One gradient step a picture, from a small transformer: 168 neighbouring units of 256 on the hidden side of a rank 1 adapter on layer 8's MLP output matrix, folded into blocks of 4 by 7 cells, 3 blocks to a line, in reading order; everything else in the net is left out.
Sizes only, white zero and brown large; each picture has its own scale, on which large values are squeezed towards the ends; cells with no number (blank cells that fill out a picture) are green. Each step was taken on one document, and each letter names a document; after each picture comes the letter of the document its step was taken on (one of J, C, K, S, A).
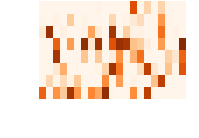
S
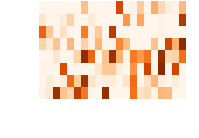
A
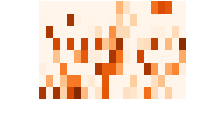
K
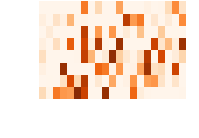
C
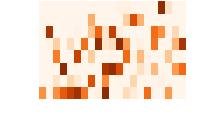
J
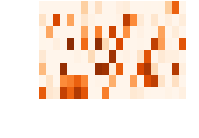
C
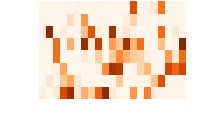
S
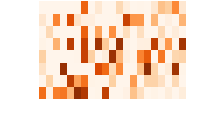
C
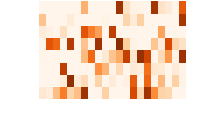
A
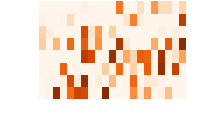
A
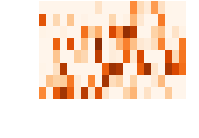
S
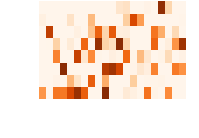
J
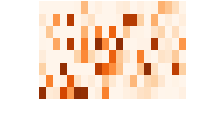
C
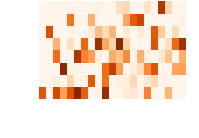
J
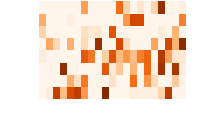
A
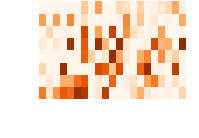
C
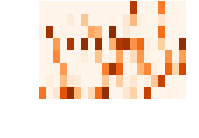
S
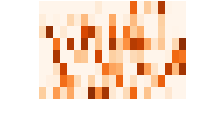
S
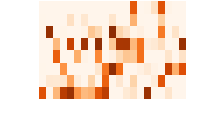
S
